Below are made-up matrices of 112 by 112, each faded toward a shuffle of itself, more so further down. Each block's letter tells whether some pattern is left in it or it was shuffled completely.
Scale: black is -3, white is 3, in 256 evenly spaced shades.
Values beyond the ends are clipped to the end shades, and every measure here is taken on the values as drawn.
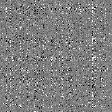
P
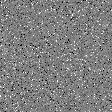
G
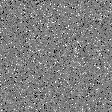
G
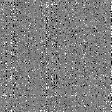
P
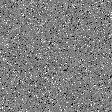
G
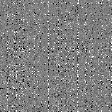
P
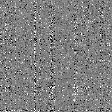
P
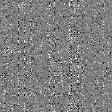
P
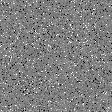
G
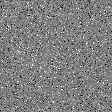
G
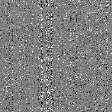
P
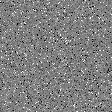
G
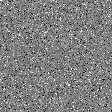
G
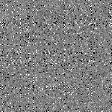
P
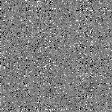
P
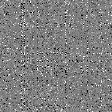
P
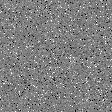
G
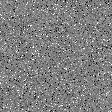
G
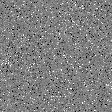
G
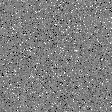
G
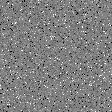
G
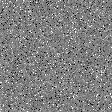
G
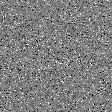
G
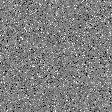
G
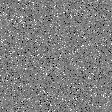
G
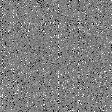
P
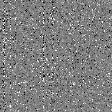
P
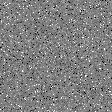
G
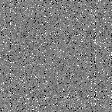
P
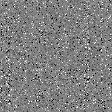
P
